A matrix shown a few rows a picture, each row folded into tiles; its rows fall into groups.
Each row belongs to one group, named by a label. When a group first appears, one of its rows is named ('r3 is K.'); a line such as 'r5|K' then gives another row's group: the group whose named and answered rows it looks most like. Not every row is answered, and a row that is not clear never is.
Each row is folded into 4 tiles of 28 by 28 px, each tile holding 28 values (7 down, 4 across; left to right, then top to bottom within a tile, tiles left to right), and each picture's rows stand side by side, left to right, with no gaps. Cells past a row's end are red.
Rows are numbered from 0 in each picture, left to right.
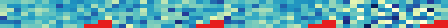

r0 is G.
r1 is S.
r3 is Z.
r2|G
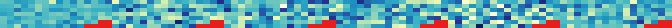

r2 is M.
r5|S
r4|Z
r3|G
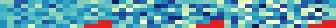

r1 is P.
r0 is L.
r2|Z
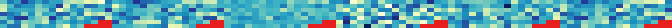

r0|G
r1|G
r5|G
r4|G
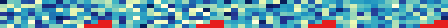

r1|Z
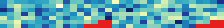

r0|M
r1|S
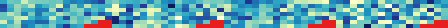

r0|M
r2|G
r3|Z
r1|G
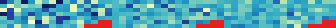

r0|P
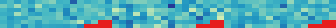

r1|G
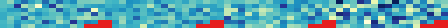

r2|G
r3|P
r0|L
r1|L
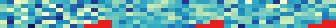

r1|S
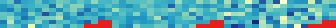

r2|S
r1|G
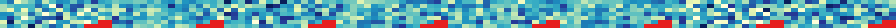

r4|S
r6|Z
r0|Z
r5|M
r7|P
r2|P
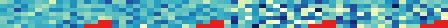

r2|Z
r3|G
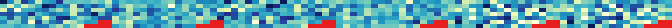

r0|P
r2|P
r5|Z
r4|Z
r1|M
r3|S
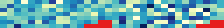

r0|S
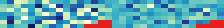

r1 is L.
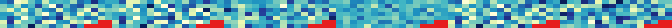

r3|L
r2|M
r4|Z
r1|Z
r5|P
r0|Z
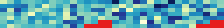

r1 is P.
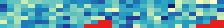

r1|G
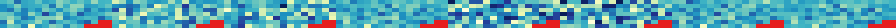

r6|L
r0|L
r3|L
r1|S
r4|P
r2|G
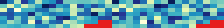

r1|P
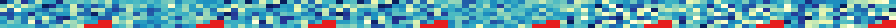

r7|G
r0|P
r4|L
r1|M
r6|Z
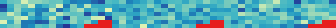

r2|S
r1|L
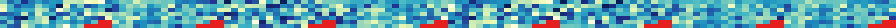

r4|G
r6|M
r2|P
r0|G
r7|M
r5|P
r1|M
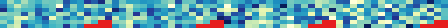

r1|M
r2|G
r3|Z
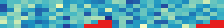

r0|M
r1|L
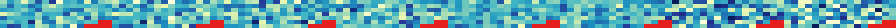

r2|S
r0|S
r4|S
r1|S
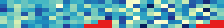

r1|Z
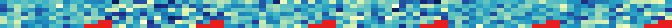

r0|M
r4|L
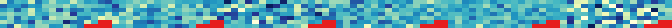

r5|Z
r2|P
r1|M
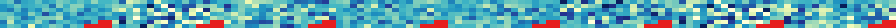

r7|G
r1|Z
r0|L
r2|M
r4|L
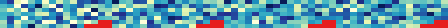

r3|P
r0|Z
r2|P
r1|P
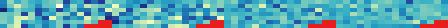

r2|L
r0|M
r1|G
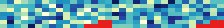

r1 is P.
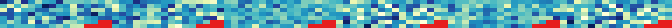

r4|M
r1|G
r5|Z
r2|L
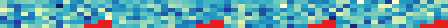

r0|G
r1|L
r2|M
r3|S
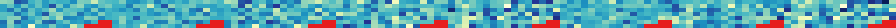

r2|L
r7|M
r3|S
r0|L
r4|M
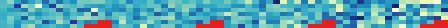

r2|S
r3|G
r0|L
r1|L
